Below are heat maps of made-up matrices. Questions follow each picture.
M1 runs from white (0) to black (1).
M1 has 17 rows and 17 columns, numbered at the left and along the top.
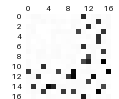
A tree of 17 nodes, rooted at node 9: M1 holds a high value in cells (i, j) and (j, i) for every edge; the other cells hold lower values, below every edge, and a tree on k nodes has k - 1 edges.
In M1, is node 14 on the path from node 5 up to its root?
yes
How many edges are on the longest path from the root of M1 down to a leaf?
3
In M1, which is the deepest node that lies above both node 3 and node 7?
15
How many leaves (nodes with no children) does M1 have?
11
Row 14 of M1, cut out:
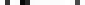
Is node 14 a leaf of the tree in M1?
no
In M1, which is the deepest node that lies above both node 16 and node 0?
11
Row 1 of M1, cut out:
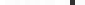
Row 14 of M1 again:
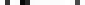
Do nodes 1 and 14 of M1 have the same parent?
no
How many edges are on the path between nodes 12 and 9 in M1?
1
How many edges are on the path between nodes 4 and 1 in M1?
2
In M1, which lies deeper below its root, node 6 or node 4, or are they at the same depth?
node 4
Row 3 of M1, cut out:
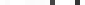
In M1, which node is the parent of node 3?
15
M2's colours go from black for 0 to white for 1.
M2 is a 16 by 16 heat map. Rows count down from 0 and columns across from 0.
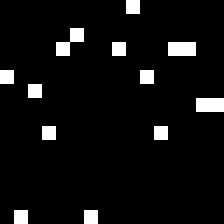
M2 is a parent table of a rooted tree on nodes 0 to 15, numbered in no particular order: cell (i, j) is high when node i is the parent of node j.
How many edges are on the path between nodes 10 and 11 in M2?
4
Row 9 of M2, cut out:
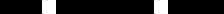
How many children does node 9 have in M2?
2
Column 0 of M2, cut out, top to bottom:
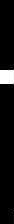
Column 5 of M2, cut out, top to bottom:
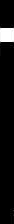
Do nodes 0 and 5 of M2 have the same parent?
no
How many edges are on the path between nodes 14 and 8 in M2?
9
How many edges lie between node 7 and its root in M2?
0
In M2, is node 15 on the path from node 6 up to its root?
yes
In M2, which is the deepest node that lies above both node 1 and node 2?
15
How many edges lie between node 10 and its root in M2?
5
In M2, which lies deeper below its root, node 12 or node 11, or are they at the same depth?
node 12
